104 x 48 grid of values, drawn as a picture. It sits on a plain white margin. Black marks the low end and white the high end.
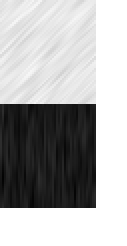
The table splits into 2 rows of 1 panel. Panel 1,1: very high, slanting up to the right, faint in contrast. Panel 2,1: very low, streaked downward, faint in contrast.
